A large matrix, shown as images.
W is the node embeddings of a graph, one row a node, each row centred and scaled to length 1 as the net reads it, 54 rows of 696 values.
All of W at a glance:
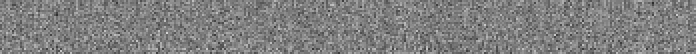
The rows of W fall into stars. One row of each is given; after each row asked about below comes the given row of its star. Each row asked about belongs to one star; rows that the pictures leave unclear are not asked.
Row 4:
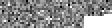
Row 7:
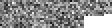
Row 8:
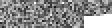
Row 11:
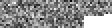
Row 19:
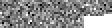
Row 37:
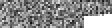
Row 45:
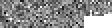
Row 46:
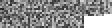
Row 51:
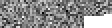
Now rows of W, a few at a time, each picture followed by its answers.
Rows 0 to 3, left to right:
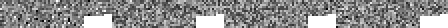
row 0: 37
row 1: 45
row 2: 4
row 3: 51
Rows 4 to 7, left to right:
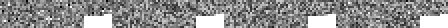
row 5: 19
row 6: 37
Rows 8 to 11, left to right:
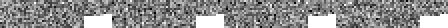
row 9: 45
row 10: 46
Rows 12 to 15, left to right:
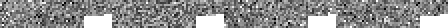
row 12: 51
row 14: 46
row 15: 4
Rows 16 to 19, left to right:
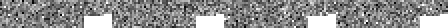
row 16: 8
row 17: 45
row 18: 11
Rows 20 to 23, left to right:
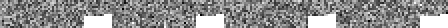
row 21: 46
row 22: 8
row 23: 45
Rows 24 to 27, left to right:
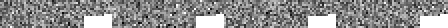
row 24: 7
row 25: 37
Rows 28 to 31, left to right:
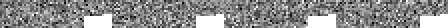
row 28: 19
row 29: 46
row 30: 11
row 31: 51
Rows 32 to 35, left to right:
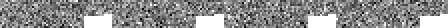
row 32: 8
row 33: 37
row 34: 11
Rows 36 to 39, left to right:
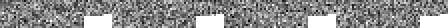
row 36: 19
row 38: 19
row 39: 11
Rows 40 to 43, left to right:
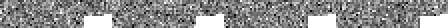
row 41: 11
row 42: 46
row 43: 8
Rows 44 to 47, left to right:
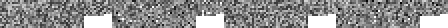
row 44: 51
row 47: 51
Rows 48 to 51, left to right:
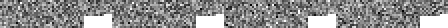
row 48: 11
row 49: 46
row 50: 19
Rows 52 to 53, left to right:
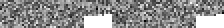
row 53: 45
